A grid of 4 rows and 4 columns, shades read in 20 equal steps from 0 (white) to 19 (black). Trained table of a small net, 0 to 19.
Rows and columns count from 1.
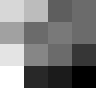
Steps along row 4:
up up up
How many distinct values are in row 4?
4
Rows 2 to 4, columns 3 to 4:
10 11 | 11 15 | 17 19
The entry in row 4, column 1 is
0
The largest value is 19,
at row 4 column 4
